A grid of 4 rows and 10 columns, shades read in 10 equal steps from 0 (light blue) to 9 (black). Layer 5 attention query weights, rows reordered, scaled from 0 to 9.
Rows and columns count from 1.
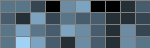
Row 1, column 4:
9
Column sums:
17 13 14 25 16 13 24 30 20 21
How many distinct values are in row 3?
6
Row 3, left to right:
4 2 4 5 2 3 5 7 3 6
